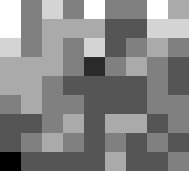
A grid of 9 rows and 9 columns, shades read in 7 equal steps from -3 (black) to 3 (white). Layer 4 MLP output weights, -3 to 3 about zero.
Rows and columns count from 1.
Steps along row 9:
up same same same up down same up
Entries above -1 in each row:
9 7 8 7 4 6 5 5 2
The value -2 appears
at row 4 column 5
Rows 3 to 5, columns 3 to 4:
1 0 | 1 0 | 0 -1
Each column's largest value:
3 1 2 1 3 1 1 3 2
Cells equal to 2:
5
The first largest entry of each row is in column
1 1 1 1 1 2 4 3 6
